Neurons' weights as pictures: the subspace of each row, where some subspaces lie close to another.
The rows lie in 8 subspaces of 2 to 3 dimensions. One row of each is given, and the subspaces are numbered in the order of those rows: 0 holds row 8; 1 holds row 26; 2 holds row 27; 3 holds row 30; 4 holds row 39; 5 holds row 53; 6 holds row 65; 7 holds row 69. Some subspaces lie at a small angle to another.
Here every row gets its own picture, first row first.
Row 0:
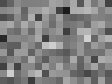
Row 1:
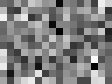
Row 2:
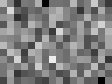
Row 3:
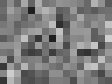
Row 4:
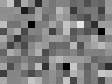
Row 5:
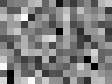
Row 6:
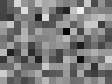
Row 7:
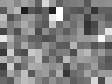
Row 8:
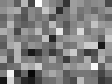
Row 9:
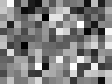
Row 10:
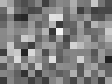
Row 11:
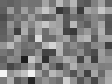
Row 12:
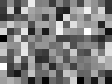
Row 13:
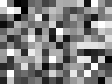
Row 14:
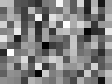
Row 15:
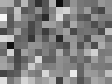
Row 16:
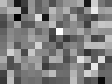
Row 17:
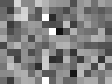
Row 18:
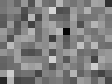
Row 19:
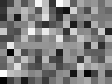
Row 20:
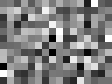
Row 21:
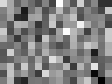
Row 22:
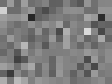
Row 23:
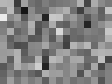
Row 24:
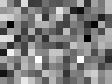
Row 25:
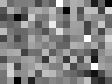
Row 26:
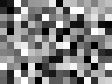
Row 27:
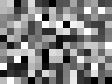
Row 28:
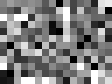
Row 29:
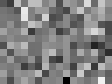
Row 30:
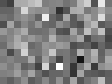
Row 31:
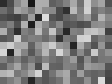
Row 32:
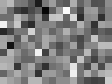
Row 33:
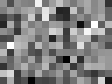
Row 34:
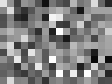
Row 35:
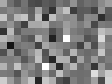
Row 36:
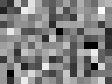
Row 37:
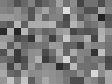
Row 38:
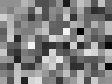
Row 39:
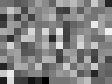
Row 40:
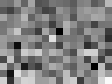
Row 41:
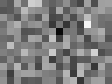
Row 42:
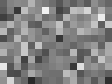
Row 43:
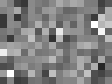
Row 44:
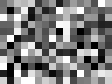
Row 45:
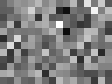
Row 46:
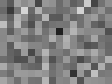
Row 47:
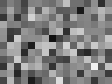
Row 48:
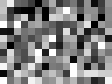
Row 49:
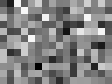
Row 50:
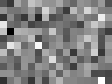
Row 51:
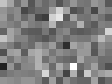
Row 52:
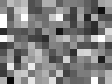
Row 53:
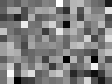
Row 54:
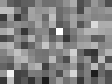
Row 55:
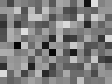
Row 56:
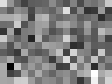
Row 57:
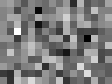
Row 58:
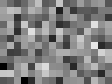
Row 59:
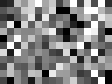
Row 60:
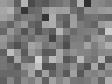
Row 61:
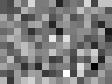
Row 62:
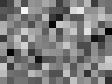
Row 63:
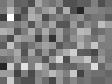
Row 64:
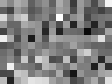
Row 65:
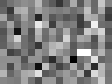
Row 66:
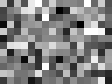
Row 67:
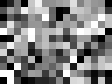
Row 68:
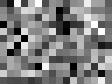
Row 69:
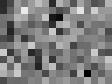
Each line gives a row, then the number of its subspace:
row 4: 1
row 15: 7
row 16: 2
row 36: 0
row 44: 1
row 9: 3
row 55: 0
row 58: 1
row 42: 2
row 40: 0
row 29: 3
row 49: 1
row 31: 6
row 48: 0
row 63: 1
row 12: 2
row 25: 5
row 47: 1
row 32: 0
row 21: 5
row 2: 7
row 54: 4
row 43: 2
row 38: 1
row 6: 2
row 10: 7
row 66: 3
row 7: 7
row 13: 2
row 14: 6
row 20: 0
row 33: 3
